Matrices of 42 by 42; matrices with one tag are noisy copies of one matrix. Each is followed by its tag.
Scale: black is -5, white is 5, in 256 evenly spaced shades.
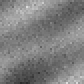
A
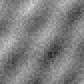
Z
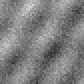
Z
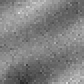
A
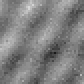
Z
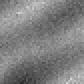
A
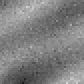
A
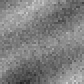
A
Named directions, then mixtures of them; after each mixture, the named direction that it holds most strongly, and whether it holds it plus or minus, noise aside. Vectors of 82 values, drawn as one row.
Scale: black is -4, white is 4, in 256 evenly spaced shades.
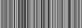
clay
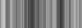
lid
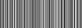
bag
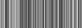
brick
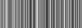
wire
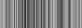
clay, plus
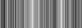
lid, minus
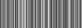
clay, minus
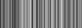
brick, minus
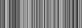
brick, minus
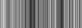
lid, plus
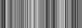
lid, minus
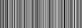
bag, plus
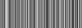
wire, plus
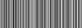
bag, minus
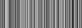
brick, minus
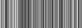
brick, plus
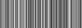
clay, minus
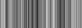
lid, plus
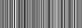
bag, plus
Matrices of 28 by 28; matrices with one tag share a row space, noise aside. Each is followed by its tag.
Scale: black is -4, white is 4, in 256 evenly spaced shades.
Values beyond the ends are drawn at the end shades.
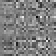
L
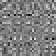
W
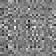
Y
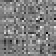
L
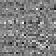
L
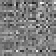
L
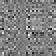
Y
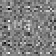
W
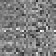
L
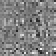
L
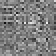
L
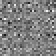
W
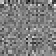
Y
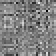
L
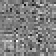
L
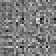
L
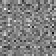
W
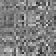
L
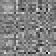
L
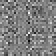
Y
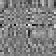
Y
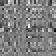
Y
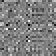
Y
